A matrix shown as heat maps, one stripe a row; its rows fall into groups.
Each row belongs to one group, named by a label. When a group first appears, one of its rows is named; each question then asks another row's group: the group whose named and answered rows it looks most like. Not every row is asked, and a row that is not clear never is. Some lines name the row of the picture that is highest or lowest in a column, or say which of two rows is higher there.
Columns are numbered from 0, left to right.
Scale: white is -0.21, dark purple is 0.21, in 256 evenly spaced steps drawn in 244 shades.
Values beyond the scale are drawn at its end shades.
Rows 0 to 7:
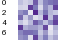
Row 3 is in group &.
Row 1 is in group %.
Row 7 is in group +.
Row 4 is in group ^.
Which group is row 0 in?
^
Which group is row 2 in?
+
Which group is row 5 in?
&
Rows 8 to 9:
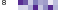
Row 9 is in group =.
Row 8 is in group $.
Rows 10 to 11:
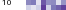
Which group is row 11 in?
^
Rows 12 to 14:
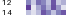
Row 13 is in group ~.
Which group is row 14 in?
^
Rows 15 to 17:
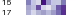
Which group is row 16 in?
%
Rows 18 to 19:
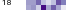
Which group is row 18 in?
%
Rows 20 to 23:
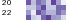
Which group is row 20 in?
~
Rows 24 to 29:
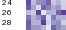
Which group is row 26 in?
%
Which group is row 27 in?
~
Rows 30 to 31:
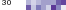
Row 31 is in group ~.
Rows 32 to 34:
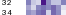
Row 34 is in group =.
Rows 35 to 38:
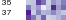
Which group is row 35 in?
%
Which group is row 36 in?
&
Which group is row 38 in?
$
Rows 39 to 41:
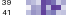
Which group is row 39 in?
+
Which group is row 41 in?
+
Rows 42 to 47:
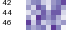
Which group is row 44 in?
=
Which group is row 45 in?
~
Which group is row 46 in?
&
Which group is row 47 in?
~
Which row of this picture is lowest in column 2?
44
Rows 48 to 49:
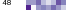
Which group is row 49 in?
~
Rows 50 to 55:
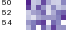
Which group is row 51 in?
~
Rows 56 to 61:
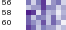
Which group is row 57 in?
+
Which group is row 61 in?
$
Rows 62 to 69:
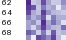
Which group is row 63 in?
$
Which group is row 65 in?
~
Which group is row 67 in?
^
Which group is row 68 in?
$
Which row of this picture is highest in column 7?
67
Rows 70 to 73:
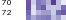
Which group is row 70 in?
~
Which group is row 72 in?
^
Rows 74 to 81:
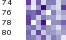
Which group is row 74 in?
&
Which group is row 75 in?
^
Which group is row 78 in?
^
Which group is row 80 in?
&
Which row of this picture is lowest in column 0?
75
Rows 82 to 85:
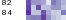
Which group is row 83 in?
&
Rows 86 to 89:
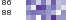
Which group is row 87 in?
~
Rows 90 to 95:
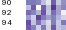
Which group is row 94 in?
&
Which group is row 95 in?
$
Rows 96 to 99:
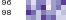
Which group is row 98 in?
$
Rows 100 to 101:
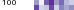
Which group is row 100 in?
~
